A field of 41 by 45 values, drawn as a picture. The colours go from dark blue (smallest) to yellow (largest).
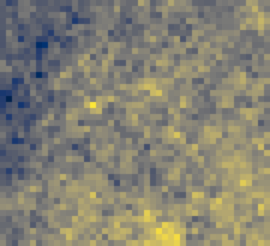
The field climbs toward the bottom right. There are no regular stripes. The halves do not mirror each other.
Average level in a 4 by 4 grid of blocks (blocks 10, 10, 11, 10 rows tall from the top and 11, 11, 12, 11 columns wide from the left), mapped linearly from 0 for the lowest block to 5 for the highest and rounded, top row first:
0233 | 0343 | 1335 | 3555
